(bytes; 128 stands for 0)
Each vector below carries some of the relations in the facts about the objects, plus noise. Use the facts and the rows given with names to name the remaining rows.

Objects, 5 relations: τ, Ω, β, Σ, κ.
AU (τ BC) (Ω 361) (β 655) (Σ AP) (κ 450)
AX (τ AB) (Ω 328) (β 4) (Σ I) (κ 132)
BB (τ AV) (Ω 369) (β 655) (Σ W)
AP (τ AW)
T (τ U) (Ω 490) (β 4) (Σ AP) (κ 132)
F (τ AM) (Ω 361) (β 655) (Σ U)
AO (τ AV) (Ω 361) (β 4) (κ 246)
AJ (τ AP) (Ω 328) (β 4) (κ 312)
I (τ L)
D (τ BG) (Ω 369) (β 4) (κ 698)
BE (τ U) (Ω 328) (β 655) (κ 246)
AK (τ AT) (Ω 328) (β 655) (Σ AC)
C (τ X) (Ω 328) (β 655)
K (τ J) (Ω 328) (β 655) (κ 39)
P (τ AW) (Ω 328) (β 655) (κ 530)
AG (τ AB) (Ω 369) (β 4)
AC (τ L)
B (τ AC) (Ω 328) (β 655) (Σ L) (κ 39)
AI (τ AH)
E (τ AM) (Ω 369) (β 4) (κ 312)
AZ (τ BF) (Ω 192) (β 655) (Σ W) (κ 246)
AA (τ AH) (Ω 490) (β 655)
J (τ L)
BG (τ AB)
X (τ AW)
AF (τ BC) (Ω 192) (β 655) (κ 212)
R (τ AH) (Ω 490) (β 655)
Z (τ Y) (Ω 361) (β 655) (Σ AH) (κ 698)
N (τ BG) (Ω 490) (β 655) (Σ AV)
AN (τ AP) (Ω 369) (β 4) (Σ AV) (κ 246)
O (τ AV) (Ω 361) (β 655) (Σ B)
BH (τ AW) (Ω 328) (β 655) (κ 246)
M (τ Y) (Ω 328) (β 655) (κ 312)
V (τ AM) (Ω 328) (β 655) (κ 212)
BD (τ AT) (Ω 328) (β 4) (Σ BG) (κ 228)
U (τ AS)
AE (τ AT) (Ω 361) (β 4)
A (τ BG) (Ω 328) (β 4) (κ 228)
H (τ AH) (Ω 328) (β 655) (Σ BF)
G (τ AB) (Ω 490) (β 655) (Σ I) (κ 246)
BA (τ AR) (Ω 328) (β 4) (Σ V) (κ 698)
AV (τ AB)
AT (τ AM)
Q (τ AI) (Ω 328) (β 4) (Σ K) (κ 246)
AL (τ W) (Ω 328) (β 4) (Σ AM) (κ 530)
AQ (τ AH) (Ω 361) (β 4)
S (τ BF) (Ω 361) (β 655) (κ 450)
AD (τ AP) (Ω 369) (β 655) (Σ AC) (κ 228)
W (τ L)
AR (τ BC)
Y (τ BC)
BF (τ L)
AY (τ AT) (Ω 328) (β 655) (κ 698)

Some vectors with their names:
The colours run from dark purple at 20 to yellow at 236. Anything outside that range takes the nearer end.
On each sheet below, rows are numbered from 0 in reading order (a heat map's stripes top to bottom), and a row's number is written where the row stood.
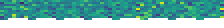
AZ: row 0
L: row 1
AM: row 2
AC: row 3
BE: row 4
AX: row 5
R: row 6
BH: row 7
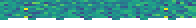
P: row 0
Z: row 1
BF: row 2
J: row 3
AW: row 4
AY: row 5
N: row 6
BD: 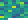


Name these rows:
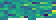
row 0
AP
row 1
T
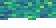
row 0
S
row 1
AJ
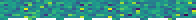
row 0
V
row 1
A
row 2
K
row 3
H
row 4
AQ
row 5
AT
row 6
AO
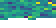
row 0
AV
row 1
AN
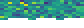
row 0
E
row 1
BB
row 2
G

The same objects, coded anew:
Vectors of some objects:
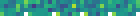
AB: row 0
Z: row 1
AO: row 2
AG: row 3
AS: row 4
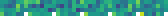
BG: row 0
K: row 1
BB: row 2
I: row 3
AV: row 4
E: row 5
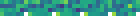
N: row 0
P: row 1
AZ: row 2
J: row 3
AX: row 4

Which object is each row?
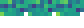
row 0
AF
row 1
F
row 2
B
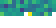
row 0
AU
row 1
AL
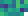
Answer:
O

